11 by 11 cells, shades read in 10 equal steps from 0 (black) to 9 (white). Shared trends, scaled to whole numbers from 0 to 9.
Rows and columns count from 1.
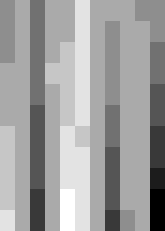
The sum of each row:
63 63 63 65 63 61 61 61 60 59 58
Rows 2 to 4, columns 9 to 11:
6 6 5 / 6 6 4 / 6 6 4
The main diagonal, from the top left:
5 6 4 7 7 8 6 3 6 6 0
